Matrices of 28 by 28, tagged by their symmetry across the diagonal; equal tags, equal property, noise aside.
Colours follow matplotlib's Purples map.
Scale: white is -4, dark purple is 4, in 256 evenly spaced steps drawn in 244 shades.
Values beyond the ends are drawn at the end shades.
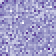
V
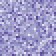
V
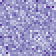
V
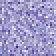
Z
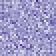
Z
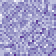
V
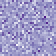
Z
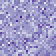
V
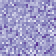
V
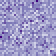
V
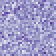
Z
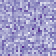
Z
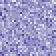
Z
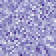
Z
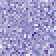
V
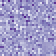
Z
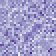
V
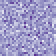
Z
